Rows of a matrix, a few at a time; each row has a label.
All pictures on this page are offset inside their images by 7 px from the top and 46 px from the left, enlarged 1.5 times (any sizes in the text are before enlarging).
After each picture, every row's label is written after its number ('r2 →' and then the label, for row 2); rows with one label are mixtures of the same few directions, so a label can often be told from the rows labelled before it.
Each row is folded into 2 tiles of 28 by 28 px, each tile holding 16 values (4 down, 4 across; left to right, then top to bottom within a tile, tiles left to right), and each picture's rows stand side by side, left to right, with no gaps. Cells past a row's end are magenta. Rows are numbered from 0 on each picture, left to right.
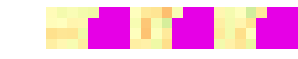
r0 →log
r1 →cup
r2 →cup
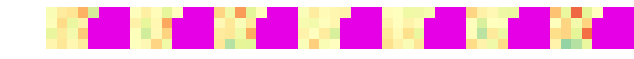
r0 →cup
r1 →cup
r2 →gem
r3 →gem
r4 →log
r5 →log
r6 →gem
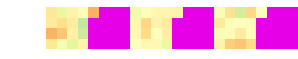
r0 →cup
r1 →log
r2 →gem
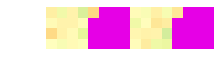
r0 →cup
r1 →gem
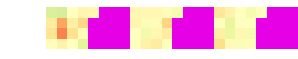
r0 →log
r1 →cup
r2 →log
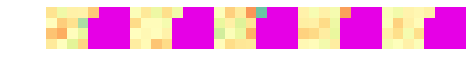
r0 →cup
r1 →gem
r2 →cup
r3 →cup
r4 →log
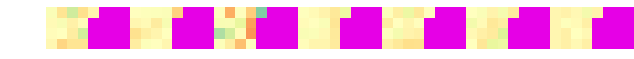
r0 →gem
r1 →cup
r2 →cup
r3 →cup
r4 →gem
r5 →gem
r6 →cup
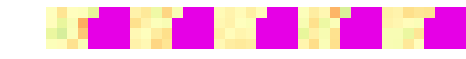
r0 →cup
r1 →gem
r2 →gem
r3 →cup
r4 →log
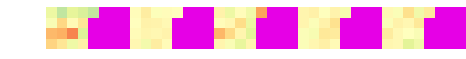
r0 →log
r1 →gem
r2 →cup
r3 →cup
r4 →gem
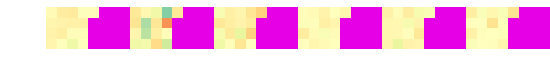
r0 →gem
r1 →cup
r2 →log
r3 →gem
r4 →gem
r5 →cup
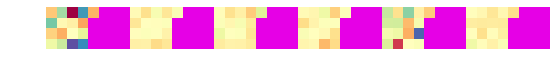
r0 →gem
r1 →gem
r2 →cup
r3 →gem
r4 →gem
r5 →log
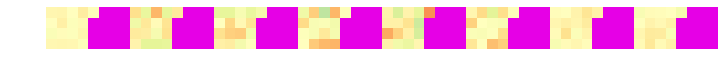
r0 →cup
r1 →gem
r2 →log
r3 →gem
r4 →cup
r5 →gem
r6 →log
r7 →log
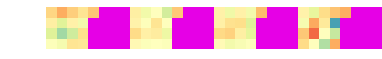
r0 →log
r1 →cup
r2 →cup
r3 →cup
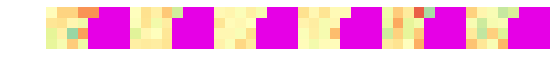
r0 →log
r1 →cup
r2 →gem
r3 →gem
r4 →cup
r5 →log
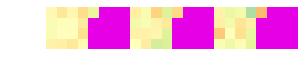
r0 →cup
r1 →gem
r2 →cup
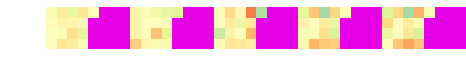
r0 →gem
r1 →log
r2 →cup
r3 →gem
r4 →gem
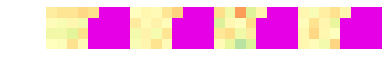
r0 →log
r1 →log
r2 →gem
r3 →cup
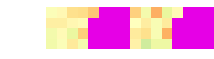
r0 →log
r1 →gem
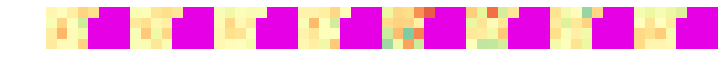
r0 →cup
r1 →log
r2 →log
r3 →cup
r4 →log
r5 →gem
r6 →cup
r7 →log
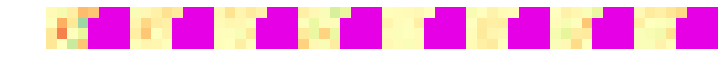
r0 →cup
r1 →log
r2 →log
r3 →log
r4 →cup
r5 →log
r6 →cup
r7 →log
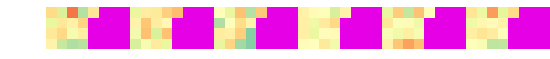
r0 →gem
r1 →log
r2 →gem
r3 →cup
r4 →gem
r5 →gem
